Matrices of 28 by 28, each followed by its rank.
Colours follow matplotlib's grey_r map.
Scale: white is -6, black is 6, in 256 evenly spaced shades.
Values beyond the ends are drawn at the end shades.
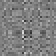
three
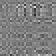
three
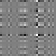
one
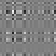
one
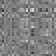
three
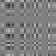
one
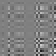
one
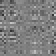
three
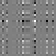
one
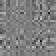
three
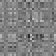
three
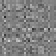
three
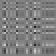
one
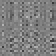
three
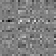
three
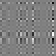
one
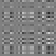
one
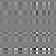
one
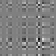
one
